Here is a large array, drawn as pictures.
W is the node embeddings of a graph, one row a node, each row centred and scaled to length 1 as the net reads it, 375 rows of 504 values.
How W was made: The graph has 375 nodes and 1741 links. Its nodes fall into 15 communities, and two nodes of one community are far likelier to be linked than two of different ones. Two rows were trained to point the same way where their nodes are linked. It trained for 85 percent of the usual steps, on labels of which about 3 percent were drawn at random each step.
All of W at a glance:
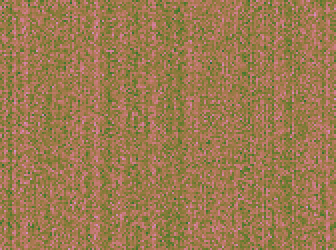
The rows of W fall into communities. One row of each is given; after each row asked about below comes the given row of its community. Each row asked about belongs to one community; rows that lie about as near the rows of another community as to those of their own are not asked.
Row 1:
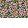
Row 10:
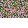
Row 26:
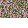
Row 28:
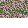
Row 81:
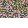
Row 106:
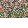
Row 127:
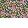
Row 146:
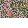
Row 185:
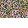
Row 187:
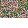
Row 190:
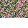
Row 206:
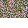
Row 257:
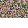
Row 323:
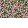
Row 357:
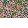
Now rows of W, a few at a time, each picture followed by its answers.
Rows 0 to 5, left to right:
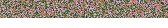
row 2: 106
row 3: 187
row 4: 127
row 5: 190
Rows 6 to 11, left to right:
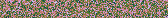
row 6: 257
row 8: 206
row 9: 323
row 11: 185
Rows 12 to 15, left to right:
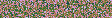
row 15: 323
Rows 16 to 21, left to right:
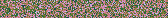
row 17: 190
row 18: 185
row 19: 190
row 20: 206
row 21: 146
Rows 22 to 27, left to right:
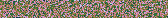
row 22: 206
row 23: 106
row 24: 1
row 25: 190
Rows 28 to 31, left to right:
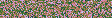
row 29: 10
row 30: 190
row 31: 146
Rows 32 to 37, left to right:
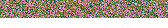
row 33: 187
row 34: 257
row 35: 323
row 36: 357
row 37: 10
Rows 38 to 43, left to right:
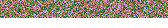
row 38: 187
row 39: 81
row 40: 187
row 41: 28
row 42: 357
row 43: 185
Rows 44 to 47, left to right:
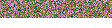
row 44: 106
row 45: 127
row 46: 323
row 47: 106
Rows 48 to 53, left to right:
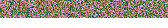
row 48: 28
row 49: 28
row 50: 206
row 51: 257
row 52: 206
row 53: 106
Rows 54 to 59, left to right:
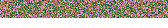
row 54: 357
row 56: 187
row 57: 26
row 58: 187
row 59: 187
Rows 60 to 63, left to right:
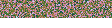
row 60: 185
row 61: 127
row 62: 323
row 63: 146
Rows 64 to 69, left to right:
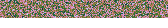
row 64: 1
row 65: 206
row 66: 10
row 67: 26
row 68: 185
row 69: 206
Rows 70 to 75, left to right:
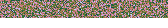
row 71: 10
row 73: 206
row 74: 10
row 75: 10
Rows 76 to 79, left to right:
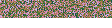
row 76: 185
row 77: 185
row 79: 187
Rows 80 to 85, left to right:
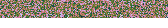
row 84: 81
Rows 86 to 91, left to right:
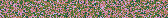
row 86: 257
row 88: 81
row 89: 190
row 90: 187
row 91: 190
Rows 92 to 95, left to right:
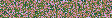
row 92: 323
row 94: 127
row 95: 106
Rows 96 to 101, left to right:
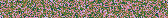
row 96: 185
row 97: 257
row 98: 106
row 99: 1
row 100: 10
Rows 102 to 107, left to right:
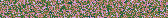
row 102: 81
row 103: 1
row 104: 190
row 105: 257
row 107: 28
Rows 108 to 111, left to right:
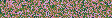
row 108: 357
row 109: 257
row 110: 187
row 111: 323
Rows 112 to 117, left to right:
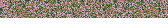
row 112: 28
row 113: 357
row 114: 127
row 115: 81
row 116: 185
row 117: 187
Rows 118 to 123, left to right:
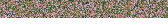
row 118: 206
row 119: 127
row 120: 1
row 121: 28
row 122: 323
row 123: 146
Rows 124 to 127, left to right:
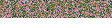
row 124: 190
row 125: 106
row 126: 206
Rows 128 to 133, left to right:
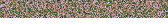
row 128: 28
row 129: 28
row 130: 127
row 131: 206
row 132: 190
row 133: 257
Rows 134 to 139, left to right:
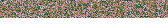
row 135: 323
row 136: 323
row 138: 81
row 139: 257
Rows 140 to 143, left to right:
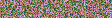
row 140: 28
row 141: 257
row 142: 185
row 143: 323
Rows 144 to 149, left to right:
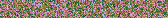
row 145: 357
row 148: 206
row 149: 28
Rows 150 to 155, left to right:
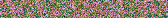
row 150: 1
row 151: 187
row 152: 257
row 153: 106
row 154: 185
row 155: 1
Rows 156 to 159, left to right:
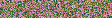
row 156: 28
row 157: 127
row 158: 206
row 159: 187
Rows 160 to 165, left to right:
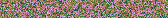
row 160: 190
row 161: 10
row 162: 323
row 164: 106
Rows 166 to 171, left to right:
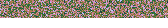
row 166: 81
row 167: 187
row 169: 28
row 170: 1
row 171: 185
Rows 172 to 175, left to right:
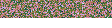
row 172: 357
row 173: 185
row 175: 257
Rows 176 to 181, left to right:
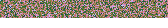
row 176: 190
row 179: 190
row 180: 106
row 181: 206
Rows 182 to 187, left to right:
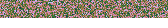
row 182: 81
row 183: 357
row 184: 81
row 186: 257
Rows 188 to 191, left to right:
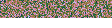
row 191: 81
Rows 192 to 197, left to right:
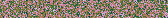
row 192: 146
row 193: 257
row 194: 26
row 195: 257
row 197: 357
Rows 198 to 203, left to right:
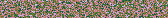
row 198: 187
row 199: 28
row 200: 190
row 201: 26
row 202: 1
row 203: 185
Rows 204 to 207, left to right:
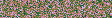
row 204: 257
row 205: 185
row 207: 1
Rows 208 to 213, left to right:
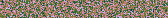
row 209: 127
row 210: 28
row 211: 10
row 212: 81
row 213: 26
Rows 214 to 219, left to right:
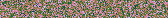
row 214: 357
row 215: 106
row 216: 190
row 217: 187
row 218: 81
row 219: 323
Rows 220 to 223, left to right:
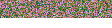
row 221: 26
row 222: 187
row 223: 187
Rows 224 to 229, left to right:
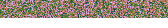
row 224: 357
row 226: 1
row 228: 28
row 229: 26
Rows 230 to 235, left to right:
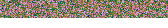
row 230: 1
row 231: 106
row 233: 257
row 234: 127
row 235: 206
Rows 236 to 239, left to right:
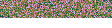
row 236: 187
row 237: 323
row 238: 106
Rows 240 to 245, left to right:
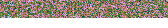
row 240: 106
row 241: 28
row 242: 146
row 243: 357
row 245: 81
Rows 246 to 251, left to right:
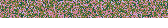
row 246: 26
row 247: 206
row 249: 323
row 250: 127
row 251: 26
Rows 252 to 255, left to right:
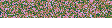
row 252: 26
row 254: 106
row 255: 357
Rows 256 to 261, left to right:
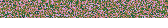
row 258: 257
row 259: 81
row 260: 106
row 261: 28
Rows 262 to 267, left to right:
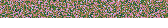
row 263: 257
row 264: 10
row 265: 1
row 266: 26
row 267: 146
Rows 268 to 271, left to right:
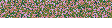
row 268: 26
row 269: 26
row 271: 10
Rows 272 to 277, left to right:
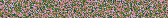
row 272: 187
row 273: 323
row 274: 187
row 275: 187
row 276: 146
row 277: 106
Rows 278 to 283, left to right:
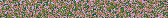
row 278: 1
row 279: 1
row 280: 106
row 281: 26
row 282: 127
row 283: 10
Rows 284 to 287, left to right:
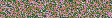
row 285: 10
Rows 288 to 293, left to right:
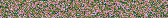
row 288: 10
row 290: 81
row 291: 357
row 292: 10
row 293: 185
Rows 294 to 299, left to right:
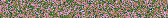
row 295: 26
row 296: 1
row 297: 323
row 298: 146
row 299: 127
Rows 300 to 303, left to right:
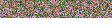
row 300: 257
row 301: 190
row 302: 1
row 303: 323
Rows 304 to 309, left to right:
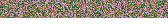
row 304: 10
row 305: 127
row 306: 81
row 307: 106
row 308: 323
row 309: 10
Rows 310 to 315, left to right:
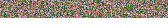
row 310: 10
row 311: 206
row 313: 1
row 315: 26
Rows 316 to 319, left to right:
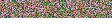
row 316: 127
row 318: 28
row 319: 357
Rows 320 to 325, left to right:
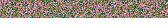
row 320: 323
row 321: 357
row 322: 10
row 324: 81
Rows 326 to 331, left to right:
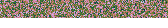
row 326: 146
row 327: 127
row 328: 257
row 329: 81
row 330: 26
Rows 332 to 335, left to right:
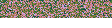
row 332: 127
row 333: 127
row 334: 357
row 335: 357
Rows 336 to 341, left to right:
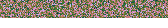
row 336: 257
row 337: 357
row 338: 190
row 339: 187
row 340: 257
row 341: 185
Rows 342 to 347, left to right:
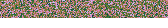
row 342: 187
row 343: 357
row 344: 323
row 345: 357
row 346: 10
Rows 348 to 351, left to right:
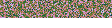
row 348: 106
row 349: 185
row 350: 257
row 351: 26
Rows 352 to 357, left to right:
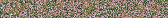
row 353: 187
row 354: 10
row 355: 323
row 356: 323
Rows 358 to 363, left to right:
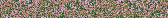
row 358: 323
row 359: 185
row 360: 257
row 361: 81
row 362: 1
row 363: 28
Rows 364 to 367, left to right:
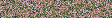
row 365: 323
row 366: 81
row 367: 187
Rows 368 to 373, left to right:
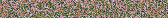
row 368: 106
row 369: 257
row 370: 106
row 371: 28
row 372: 323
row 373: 10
